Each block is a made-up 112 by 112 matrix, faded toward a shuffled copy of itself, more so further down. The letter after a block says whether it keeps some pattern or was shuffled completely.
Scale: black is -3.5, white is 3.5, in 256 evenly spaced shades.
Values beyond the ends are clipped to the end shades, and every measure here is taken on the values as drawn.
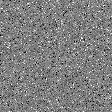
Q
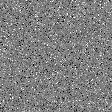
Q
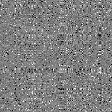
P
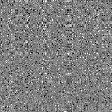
P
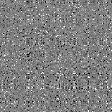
P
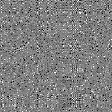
P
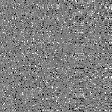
P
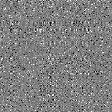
P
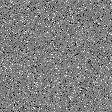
Q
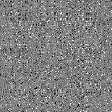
P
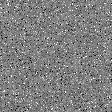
Q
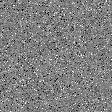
Q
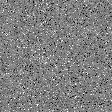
Q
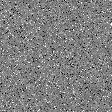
Q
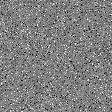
Q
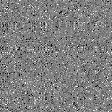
P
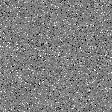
Q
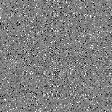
P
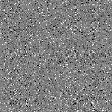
P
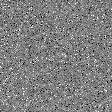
Q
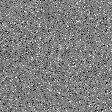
Q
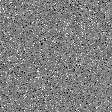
Q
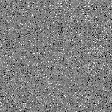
P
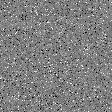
Q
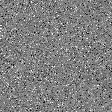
Q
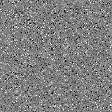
P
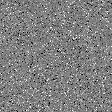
Q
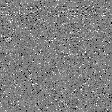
P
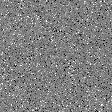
Q
